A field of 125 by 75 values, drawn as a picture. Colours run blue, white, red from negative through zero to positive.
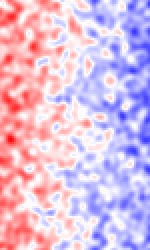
Overall the values sit about 50% of the way up the scale. No regular stripes run through it. The texture is blotchy. Values rise toward the left. No lone cell stands out from its neighbours.
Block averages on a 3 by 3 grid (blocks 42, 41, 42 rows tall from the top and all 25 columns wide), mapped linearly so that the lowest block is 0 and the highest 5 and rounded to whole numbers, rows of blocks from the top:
5 2 0 / 5 2 0 / 5 2 0
